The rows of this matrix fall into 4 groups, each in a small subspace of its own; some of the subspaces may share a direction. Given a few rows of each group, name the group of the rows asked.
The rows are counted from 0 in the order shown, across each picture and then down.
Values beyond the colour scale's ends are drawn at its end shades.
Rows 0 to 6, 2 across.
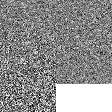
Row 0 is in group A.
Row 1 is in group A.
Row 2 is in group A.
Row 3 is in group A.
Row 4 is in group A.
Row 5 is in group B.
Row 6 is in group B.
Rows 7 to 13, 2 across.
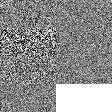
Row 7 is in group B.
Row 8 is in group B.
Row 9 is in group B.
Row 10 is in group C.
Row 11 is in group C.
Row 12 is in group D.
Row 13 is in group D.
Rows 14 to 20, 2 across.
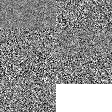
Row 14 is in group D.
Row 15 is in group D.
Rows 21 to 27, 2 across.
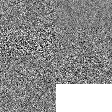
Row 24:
A
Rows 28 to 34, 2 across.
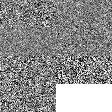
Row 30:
B
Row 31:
C
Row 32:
C
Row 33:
D
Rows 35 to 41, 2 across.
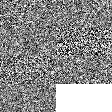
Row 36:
B
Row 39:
C
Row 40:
A
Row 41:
A
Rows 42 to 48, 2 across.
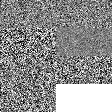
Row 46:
B
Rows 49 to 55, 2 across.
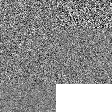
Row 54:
D
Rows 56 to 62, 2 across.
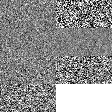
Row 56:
D
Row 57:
D
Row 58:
D
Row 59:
B
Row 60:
A
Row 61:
C
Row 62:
C
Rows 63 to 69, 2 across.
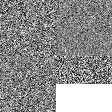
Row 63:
A
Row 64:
C
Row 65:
A
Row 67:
B
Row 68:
A
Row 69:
C
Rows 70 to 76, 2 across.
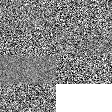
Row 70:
D
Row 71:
B
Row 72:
B
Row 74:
A
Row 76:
C
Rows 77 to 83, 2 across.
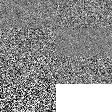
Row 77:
D
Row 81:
D
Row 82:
D
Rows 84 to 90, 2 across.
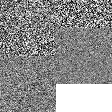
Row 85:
B
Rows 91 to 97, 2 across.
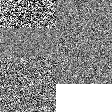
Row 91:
C
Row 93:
C
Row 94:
D
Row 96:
B
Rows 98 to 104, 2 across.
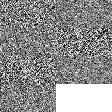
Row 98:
A
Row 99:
C
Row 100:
D
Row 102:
A
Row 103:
C
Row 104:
B
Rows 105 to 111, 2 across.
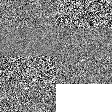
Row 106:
A
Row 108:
C
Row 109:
A
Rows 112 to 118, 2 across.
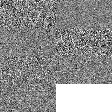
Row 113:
A
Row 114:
A
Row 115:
D
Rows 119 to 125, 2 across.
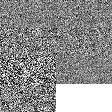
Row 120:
D
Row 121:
D
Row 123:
D
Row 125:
A
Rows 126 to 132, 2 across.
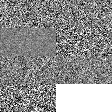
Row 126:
A
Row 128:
C
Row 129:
C
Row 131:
A
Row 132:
D
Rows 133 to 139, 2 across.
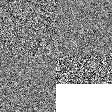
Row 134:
D
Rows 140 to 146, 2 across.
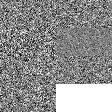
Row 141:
C
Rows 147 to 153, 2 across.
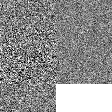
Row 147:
C
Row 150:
D
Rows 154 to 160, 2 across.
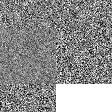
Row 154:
D
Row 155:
D
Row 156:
A
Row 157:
A
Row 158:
B
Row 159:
B
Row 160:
D
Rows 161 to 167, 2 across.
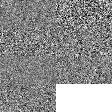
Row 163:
C
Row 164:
A
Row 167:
A
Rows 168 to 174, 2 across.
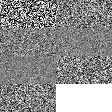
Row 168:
A
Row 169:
C
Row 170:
C
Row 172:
B
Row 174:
C
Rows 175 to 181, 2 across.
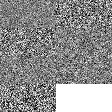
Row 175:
A
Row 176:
C
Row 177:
B
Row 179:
B
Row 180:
C
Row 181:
A
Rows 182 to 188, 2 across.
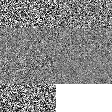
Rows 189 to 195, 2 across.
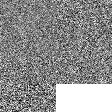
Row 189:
C
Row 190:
A
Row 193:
B
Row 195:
C
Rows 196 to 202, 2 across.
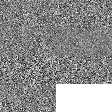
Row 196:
A
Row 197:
C
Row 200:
B
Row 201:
C
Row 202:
D
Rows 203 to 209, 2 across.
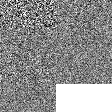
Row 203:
A
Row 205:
C
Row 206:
C
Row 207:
D
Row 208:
B
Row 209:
C
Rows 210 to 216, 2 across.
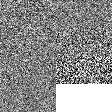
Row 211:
B
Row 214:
D
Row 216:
A
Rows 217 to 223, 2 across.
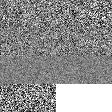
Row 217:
A
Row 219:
D
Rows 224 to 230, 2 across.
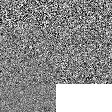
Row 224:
D
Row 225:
C
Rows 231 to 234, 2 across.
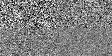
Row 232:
C
